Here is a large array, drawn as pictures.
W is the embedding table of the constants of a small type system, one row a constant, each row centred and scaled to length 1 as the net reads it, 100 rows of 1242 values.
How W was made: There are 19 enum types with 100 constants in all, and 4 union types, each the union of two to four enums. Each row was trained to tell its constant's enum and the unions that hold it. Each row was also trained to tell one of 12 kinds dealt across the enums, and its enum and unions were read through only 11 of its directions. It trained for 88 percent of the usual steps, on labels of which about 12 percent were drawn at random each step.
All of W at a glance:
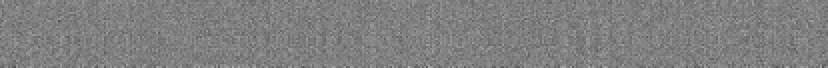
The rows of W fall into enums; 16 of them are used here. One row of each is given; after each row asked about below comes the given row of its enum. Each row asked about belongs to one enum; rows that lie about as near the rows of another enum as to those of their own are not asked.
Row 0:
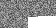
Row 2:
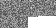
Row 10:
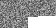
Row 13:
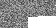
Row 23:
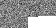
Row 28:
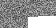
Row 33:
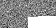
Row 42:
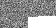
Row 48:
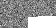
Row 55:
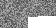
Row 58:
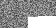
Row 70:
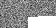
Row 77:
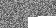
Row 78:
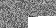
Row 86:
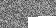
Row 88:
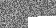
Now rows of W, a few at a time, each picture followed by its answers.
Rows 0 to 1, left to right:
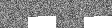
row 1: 70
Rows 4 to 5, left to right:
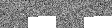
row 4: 2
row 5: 77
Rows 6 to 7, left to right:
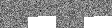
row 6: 10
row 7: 70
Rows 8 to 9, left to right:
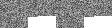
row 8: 77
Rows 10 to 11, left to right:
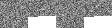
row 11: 23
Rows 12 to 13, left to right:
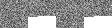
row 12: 55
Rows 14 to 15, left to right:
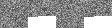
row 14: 28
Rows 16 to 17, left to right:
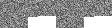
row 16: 88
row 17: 10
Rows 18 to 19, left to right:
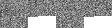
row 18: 2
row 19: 58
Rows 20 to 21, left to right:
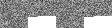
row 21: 13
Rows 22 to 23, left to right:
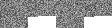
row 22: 10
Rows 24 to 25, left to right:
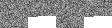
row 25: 55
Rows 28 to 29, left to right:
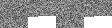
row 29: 58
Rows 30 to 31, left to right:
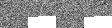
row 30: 42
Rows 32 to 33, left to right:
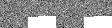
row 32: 42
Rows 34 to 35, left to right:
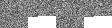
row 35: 55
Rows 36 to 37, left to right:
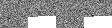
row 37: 33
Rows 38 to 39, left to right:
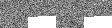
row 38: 88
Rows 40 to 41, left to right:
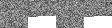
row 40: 78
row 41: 33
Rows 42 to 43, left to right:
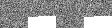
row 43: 0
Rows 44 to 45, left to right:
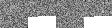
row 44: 88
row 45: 10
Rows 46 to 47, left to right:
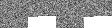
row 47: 77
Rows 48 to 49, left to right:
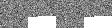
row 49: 48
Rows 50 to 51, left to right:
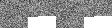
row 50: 86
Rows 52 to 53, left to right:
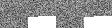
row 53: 77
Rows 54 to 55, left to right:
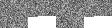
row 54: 33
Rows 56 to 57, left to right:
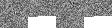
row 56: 55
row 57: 55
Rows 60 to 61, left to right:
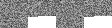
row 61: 13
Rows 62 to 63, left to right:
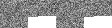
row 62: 0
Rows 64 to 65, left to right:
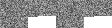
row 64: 13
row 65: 58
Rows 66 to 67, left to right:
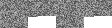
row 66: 78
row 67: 58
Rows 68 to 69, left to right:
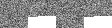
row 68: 0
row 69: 86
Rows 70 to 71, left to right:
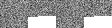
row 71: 10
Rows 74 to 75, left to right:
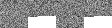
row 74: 88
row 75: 86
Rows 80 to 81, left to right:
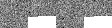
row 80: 0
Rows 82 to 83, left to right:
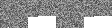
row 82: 13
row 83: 58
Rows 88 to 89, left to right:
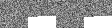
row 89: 88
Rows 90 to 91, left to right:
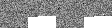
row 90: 13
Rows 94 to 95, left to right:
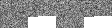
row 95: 48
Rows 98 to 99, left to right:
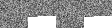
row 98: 77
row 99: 78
